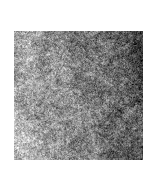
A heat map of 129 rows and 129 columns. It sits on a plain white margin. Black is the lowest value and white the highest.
Stripes: none. Ninth with the highest average: bottom left. Slope: up to the left.
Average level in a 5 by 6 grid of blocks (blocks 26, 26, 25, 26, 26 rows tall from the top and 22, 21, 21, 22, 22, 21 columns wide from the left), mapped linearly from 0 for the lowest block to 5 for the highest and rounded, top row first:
4 3 2 2 1 0
4 3 3 2 2 0
4 3 3 2 2 1
4 3 3 3 1 1
5 4 3 3 1 1
